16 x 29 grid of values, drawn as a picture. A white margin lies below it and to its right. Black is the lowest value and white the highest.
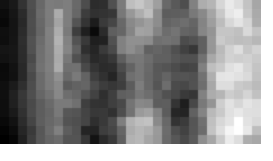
Seam: vertical, 20% of the way across, the left part calmer. Ninth with the lowest average: bottom left. Stripes: upright, repeating 3 times. Slope: up to the right.
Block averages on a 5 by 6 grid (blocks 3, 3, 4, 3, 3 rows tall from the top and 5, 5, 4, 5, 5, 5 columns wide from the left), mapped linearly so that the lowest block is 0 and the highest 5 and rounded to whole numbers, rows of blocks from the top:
0 2 1 3 2 5 / 0 2 1 2 2 4 / 0 2 0 2 2 5 / 0 2 1 2 1 5 / 0 1 1 3 2 5
